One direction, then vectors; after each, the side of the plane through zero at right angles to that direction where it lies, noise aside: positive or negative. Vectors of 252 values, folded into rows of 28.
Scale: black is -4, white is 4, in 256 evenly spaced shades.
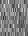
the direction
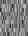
positive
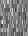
positive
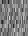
negative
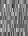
positive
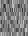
negative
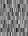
negative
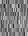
negative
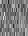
negative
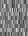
positive
